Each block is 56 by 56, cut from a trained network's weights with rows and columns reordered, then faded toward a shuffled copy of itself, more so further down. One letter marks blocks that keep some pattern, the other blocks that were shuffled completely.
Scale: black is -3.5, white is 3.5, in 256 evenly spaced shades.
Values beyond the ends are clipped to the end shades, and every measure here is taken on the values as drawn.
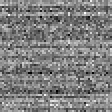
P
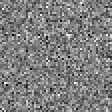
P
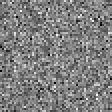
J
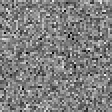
J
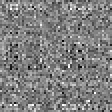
P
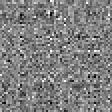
P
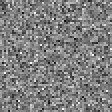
J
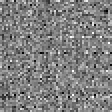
P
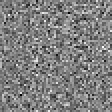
P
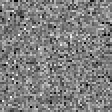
J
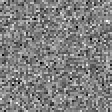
J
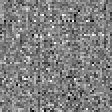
P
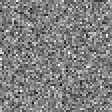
J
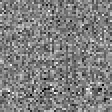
P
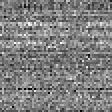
P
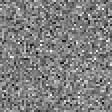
J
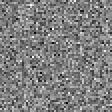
J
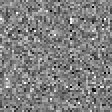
P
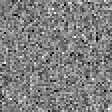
J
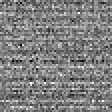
P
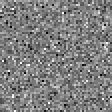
J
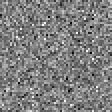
J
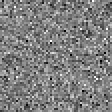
J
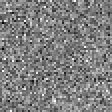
J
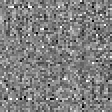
P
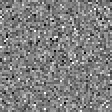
J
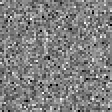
J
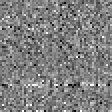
P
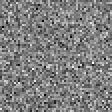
J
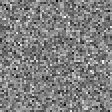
J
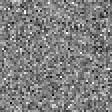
J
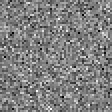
J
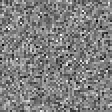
J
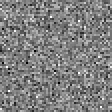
J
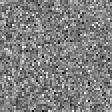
J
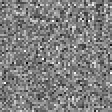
P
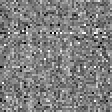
P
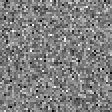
J
